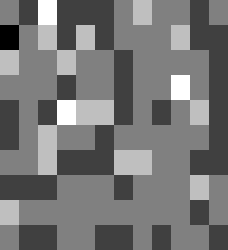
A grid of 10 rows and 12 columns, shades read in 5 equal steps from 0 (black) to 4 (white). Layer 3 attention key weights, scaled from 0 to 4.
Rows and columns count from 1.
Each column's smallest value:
0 1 1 1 1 1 1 2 1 2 1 1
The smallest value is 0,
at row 2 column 1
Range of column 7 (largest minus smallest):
2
